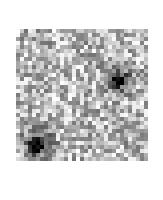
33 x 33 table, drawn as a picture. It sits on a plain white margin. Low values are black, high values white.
No overall slope runs across the table. There are two dips. The bottom left is the ninth with the lowest average. Overall the values sit about 70% of the way up the scale.
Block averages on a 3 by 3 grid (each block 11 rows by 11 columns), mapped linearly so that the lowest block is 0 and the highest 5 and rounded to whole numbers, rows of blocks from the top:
5 4 5
5 5 2
0 5 4
